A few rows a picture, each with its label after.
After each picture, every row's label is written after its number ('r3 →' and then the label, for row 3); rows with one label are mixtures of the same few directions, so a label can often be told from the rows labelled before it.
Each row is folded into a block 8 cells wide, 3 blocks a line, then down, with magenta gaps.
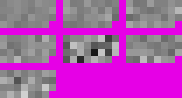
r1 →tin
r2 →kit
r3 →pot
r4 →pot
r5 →pot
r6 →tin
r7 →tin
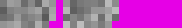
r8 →kit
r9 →pot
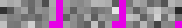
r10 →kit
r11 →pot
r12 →pot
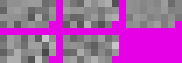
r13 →pot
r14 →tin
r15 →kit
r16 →kit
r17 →pot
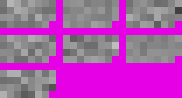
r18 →pot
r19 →kit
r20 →pot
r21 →pot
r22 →pot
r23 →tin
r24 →tin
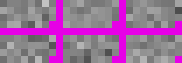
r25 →kit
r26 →tin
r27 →pot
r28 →pot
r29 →tin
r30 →tin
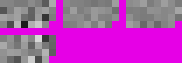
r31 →tin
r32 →pot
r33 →tin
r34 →kit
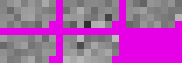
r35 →pot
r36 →tin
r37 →tin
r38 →kit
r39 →tin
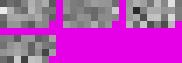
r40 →kit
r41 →pot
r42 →pot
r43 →tin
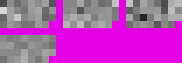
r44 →kit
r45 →tin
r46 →kit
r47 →tin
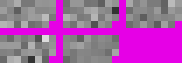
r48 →tin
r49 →pot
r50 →kit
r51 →kit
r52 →tin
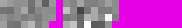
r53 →kit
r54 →tin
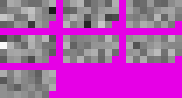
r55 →pot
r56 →tin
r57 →pot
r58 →kit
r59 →pot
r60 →pot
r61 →kit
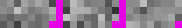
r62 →tin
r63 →pot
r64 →tin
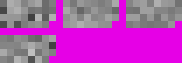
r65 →pot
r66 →tin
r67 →pot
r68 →pot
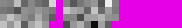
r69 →tin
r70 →kit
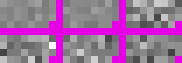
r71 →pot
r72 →kit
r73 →pot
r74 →pot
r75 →kit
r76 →tin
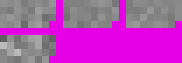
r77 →tin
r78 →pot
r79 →kit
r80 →kit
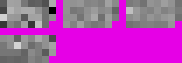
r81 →pot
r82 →pot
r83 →kit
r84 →tin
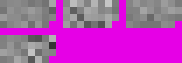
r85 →pot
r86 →pot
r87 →tin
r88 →pot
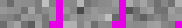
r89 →kit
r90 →tin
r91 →kit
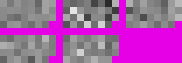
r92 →kit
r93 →pot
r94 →kit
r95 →kit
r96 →kit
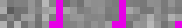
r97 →pot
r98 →kit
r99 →tin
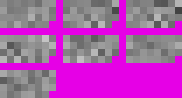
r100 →pot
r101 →pot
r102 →pot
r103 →pot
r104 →pot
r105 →pot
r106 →kit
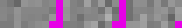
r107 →tin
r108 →kit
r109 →kit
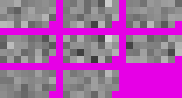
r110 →tin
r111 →kit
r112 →tin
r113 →pot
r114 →kit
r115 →kit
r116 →tin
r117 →kit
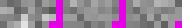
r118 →tin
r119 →pot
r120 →pot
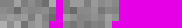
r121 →tin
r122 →pot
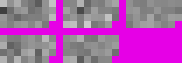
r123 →kit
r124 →tin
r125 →tin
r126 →pot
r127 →tin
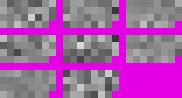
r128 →pot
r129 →pot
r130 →tin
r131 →kit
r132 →tin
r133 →tin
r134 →tin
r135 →kit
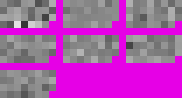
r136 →tin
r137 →kit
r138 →kit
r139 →tin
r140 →kit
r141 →kit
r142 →tin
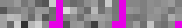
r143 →tin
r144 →kit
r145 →tin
